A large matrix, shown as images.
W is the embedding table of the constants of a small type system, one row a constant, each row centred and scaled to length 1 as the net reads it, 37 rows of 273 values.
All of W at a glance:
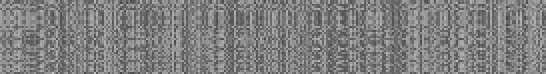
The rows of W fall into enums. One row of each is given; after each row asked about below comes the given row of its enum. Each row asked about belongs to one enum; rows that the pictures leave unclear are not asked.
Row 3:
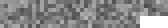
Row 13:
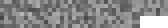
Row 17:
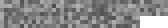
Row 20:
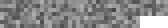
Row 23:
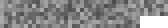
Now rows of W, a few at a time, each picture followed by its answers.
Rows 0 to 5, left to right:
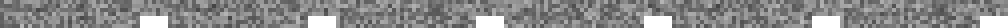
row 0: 13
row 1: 13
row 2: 17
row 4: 13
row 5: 17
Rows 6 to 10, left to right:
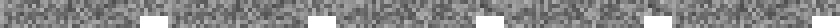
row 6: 23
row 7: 23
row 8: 3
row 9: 3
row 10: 23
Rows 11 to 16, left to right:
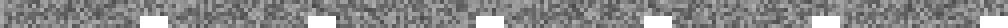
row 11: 23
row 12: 3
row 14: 3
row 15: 20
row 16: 23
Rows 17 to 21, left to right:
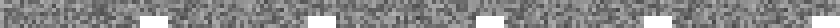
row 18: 20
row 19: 13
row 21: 20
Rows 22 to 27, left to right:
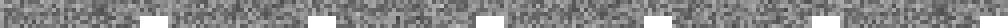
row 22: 17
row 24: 13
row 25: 23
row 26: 20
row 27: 17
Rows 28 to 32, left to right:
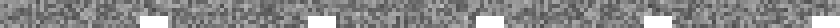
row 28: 3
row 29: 17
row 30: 13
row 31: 3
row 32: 20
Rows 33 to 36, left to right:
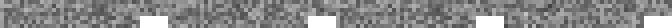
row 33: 17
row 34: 3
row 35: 17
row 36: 13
